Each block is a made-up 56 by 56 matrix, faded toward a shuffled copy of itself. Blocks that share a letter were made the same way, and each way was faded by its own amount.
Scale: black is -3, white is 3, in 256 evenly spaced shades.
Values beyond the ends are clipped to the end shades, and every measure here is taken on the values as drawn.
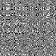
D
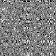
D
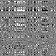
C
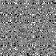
D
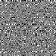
D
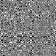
D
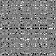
C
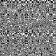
D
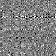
D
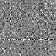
D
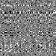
D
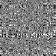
D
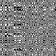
C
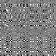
C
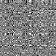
D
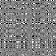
C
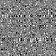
D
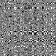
D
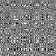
C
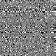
D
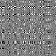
C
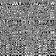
D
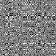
D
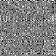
D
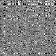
D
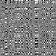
C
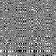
C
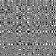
C
